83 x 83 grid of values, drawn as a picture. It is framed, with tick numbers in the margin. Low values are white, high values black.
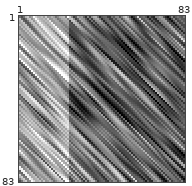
The histogram is bell-shaped. Streaks slant down to the right. A vertical seam about 30% of the way across splits the table, and the right part is higher.
